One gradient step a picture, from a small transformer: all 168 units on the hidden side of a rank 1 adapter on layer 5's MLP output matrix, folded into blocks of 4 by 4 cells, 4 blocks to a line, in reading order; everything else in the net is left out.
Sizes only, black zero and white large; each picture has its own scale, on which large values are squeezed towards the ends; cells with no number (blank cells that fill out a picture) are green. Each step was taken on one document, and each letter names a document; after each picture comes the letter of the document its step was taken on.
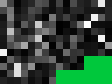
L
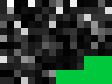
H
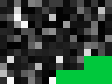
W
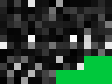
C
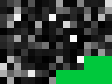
W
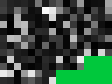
W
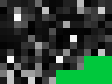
W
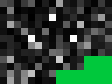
C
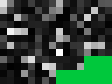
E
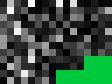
H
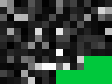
E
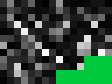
C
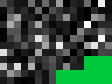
L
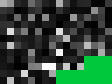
E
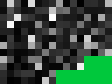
C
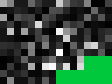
E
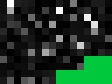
H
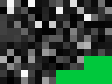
H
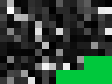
E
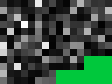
L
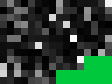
W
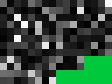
W
